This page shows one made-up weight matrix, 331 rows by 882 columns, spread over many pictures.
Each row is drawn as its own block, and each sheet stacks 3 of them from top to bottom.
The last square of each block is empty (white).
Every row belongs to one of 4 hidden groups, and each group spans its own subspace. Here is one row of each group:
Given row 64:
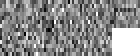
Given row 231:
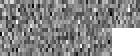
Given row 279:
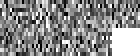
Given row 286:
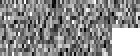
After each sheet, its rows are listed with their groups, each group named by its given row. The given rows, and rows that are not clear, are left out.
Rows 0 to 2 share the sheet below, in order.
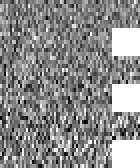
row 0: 64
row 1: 279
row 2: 279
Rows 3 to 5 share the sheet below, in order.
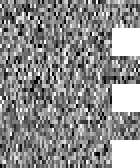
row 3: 64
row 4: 279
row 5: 279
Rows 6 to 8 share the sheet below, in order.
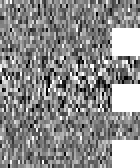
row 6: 231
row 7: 286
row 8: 231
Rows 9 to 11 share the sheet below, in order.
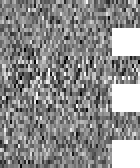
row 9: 64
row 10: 279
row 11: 279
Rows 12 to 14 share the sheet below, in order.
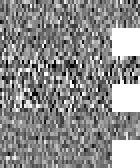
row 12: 64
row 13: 64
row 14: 286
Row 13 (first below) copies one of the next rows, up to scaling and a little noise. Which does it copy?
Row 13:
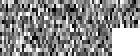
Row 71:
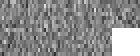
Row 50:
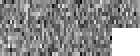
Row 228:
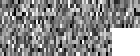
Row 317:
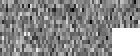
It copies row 317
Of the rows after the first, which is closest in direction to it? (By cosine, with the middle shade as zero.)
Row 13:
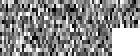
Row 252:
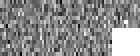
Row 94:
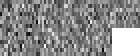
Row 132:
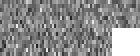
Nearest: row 132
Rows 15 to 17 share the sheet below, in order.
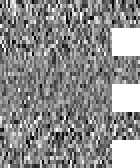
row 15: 64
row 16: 286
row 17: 231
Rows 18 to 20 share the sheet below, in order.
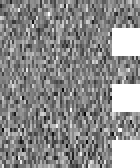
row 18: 231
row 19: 279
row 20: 64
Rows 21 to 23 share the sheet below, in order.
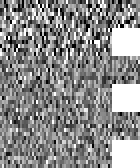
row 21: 279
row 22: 279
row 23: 279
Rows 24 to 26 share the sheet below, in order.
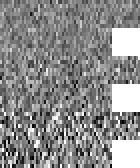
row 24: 231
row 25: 64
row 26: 64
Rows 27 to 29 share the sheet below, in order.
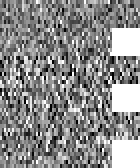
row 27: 64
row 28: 64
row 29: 286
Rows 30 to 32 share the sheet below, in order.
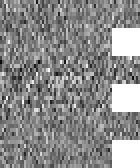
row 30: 279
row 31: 231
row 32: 64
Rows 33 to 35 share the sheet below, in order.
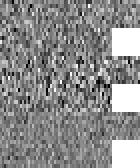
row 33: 64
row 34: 286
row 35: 64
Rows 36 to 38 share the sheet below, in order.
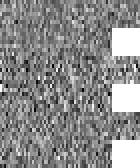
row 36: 286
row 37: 64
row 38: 279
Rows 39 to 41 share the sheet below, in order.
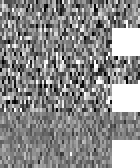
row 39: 286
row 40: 286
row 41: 64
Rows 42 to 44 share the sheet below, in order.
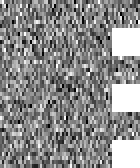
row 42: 64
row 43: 279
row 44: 231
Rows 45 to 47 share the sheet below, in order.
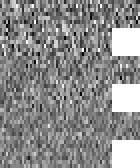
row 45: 64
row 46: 279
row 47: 231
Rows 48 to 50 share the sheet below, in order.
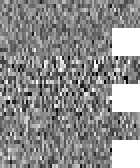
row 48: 279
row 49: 286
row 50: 64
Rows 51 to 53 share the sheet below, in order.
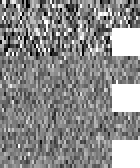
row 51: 64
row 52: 64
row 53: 286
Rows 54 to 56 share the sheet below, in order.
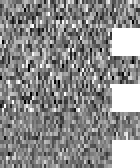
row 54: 231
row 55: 64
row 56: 286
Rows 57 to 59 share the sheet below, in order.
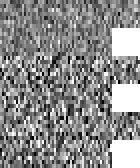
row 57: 64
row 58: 64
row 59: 231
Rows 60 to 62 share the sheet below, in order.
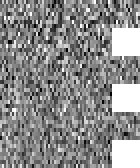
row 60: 286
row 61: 64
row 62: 286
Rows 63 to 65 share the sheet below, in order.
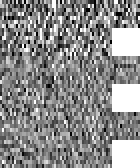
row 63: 286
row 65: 64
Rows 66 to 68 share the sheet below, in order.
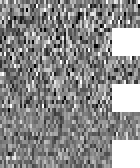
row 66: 279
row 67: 231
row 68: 286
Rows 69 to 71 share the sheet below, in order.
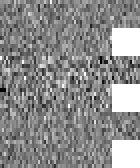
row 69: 231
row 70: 279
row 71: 64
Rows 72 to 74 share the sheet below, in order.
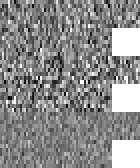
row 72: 64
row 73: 286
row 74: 279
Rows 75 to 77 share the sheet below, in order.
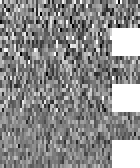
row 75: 64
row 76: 64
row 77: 286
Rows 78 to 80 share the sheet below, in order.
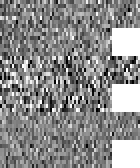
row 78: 231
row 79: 64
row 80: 279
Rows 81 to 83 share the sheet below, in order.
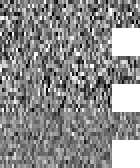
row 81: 231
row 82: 286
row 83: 286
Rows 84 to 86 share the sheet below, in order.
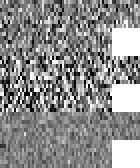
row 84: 286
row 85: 64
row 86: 279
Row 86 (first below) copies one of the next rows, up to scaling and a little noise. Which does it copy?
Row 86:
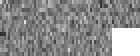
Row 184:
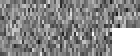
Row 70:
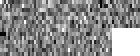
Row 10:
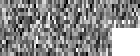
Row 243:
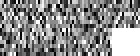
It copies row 70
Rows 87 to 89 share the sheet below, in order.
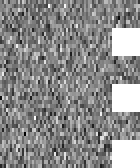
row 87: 279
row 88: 64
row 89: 279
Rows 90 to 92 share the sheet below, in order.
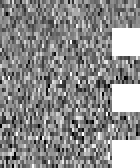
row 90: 64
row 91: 286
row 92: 286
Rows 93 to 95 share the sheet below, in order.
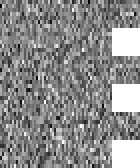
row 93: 64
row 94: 64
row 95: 279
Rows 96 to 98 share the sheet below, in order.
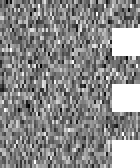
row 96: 231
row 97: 64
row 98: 279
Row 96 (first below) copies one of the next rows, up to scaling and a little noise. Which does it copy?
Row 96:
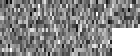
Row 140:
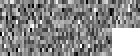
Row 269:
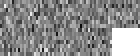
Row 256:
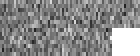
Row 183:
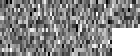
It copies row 183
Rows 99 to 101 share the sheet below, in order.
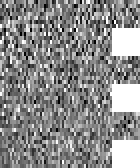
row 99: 64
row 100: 64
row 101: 231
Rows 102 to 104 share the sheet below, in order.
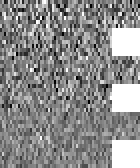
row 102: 279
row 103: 231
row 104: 279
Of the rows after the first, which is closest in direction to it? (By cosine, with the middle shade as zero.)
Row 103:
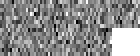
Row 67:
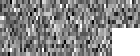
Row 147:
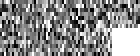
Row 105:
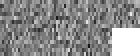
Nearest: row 105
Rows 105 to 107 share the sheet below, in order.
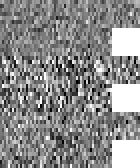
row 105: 231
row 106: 64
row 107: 279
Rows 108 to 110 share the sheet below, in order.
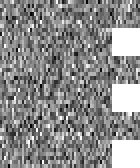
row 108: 231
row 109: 286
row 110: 231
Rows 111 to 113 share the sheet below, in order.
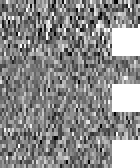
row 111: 286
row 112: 286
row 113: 286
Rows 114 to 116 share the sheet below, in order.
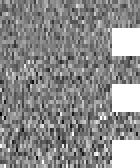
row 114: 286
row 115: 231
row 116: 279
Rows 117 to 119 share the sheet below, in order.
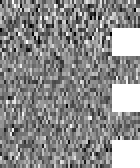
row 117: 64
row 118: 286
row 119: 279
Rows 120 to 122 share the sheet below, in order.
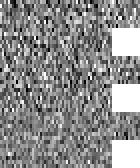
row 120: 64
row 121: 64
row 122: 286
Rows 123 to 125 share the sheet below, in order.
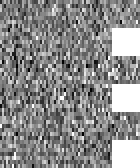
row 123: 64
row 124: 64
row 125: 286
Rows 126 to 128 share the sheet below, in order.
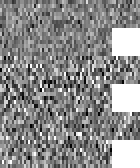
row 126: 231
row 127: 64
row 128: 231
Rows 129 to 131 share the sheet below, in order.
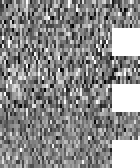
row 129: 64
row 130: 279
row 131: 64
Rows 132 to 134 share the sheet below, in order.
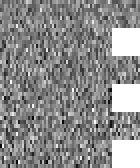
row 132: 64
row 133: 279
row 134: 231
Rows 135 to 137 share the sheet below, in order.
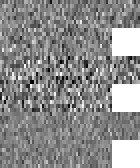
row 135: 231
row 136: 231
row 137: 64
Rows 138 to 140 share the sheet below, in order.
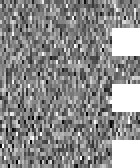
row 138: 64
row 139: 279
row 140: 231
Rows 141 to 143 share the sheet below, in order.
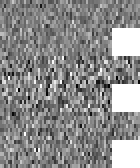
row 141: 279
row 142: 286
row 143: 64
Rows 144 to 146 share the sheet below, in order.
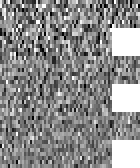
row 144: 279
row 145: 286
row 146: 231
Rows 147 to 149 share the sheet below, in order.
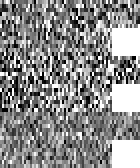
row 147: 286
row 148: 231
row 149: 231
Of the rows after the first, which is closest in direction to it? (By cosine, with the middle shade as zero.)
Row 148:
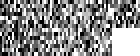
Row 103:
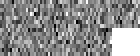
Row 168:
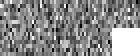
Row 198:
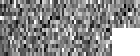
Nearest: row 198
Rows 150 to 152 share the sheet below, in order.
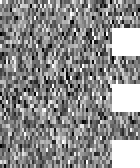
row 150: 279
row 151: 64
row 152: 279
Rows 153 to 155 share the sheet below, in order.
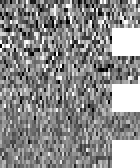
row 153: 64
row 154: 64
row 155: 279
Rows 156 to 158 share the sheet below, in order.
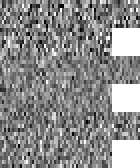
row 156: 64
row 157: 279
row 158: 286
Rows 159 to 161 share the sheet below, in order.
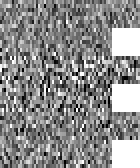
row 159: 64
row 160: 286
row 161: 64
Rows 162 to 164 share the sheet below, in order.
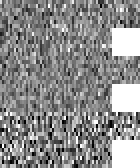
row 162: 279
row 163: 279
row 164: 231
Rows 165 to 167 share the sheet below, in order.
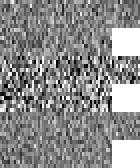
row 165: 64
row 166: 279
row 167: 64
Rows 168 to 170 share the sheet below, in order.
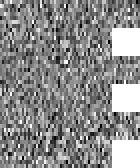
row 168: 231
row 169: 64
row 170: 286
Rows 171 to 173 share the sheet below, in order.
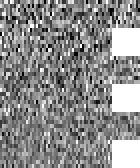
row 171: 231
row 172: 279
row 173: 286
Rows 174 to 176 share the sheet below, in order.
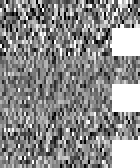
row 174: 279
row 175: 286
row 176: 286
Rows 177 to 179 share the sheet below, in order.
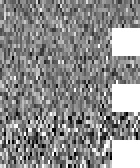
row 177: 279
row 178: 64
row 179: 279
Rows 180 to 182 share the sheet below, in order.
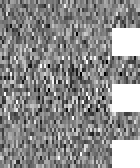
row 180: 279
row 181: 64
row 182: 64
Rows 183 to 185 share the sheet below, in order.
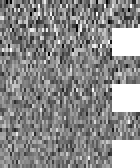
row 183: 231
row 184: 279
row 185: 231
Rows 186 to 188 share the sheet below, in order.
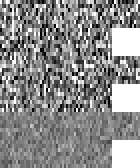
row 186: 279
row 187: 286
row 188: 231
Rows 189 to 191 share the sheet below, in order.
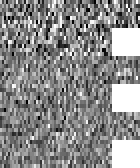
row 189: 286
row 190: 279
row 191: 231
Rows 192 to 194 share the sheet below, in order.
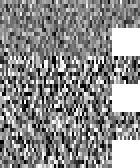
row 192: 64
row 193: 286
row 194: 64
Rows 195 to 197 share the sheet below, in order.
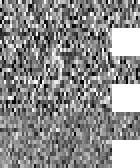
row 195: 64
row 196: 286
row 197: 231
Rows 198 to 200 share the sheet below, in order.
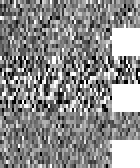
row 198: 231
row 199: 286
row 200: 64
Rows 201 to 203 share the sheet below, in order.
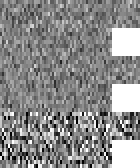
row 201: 231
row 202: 231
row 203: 64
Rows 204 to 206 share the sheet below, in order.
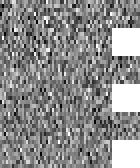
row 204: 64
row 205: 279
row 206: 64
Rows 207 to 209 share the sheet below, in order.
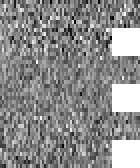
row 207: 231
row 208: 279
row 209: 279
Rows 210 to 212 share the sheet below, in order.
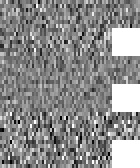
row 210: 279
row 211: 286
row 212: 231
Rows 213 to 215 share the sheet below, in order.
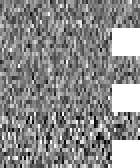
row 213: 231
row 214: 231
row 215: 286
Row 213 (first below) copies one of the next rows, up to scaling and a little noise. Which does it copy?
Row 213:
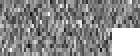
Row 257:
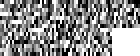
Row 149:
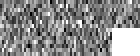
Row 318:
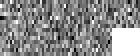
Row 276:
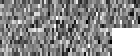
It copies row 149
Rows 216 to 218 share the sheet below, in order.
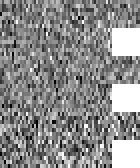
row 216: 286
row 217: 231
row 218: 64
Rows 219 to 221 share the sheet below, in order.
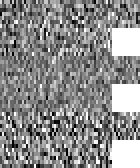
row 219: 286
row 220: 286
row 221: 64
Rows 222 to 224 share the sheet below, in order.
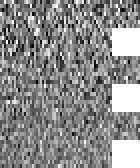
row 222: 64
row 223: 286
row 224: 286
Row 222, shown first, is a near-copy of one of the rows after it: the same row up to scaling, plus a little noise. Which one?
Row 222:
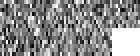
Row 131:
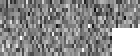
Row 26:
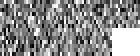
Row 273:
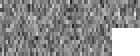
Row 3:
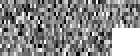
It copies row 26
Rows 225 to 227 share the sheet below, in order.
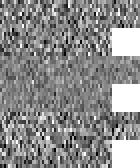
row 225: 64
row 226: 231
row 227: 279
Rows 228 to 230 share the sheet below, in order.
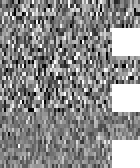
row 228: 64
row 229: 64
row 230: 286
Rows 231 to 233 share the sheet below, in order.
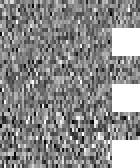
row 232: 231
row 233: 286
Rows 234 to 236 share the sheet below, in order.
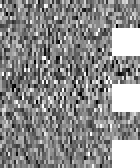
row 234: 64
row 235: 279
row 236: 64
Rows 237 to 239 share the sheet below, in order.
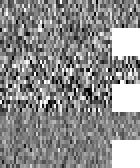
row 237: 64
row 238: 279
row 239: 64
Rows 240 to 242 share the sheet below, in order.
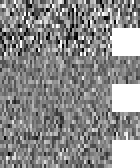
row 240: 64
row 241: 286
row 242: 286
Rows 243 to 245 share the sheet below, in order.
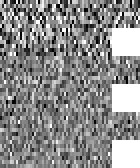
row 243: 279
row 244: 286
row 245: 231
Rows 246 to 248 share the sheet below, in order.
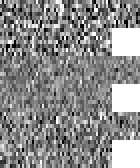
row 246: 286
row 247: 231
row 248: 279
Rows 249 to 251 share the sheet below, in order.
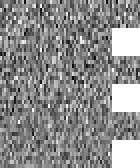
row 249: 279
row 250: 286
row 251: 231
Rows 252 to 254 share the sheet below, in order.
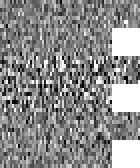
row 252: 286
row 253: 286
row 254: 286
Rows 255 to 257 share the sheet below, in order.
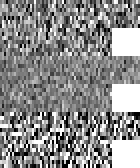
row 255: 286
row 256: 231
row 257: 231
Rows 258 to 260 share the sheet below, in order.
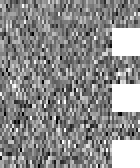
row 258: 279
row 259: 279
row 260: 279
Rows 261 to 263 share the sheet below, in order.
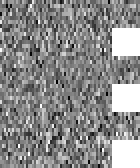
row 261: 64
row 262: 279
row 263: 286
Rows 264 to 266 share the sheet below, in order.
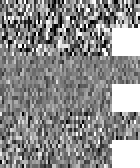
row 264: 286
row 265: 64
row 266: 64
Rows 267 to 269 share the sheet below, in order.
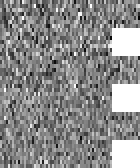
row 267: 279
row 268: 64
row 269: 231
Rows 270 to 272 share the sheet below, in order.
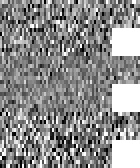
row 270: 231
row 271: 64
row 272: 279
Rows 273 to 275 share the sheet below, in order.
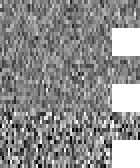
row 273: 64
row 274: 286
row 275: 64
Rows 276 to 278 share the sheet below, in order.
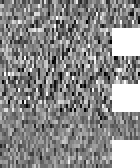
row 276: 231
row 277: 286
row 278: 279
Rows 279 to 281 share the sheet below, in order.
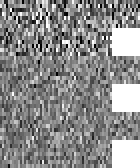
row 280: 231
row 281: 231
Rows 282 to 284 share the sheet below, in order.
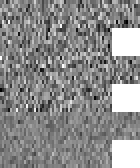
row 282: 286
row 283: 279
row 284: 231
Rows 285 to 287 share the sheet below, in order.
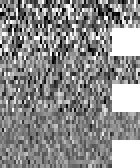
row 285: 64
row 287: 64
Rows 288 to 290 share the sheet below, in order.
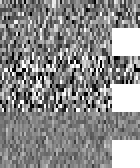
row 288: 286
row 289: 64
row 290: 279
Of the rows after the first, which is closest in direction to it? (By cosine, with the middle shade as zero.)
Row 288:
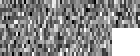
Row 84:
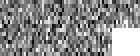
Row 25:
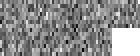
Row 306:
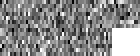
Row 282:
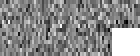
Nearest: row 282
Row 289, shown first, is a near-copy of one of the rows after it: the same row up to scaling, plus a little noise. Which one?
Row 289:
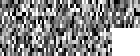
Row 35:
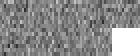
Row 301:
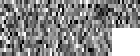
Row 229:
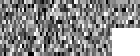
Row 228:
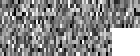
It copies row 228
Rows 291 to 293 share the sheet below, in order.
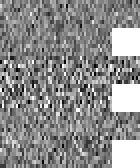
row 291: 231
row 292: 231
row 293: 279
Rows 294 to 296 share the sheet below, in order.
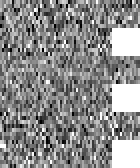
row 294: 231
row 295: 279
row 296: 279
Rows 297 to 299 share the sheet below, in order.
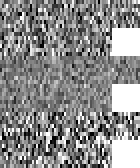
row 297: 64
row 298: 286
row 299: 286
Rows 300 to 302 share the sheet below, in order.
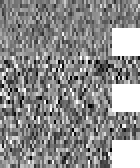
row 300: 279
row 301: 64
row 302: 231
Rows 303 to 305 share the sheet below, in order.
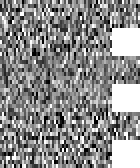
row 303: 279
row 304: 279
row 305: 286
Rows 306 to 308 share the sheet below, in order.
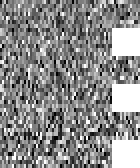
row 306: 279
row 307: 279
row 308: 286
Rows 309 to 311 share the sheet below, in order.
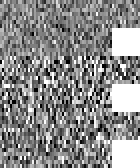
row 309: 279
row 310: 64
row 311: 286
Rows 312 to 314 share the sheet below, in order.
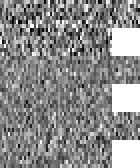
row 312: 231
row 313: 279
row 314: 286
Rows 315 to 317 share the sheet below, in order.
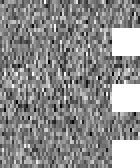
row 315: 231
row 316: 279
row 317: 64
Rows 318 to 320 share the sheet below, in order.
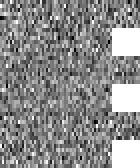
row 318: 231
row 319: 279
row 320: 231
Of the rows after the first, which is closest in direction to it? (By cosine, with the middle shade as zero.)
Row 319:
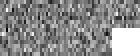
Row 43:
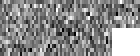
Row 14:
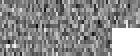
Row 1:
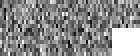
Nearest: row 14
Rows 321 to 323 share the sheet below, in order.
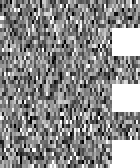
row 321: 231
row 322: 286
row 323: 64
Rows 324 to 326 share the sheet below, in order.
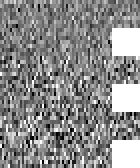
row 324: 231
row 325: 231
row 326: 231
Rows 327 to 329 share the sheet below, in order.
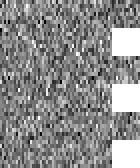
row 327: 64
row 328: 286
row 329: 231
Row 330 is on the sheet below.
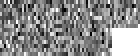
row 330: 64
